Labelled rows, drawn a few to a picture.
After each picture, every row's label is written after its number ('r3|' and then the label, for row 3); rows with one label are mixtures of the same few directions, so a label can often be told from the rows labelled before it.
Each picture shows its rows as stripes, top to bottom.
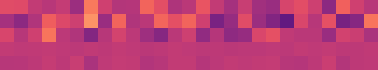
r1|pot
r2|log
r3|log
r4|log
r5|pot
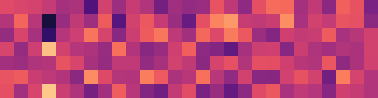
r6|log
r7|log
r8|log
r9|log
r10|pot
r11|pot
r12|log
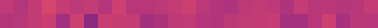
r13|log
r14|pot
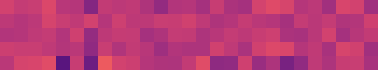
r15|log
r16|log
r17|pot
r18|log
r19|pot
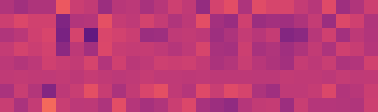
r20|pot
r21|pot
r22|pot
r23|pot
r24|log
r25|pot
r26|log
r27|log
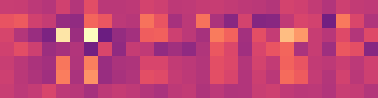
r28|pot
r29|pot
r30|pot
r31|log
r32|pot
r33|pot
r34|log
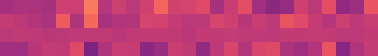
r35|log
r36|pot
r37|log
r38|pot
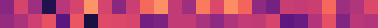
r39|log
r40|pot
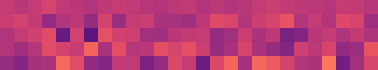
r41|log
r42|log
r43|pot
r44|log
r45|pot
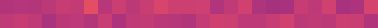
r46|log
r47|log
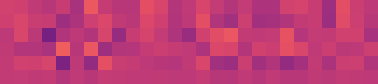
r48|pot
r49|pot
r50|log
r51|pot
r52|pot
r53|pot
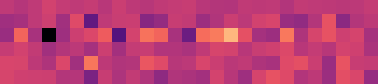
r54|log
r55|pot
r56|log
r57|log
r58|pot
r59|log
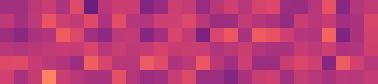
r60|pot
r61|log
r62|pot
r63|log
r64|pot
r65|log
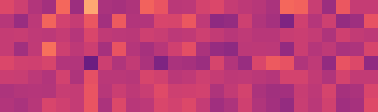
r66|pot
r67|log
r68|pot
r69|log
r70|log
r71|pot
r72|log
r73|log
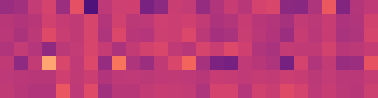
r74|pot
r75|log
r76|log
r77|log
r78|log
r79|pot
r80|pot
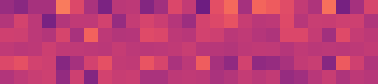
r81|pot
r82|log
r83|pot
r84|log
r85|pot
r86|pot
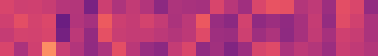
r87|log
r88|pot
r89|pot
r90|log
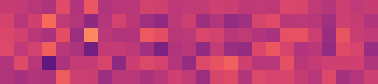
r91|pot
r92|log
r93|pot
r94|log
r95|log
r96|pot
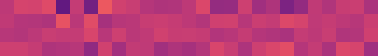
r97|pot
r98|pot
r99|log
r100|log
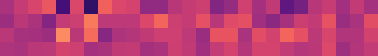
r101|pot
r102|log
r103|pot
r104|pot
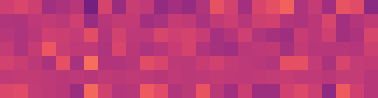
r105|log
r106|pot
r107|log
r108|log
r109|pot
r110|log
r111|pot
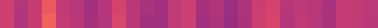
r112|log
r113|log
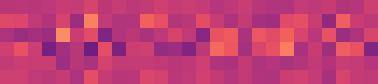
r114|log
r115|pot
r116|pot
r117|log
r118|pot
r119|pot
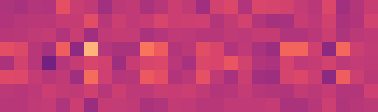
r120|pot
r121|log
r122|pot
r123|pot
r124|log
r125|pot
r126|log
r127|pot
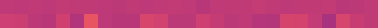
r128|pot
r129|pot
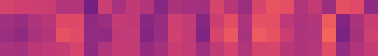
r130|log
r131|pot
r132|pot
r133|pot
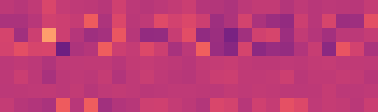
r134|log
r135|log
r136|log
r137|pot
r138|log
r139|log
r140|pot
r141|pot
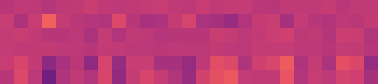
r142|log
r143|log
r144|log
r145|log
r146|log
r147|log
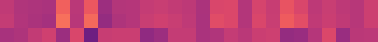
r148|pot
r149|pot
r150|pot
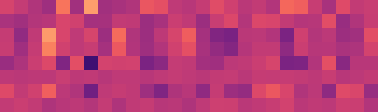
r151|pot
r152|pot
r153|log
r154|log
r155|pot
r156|pot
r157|log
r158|log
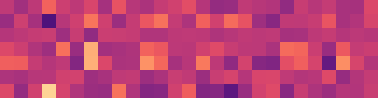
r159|log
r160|log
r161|pot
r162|pot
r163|pot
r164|pot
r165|log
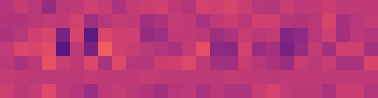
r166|log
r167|pot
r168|pot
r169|pot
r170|log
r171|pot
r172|log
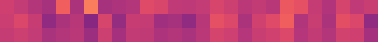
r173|pot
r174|log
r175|log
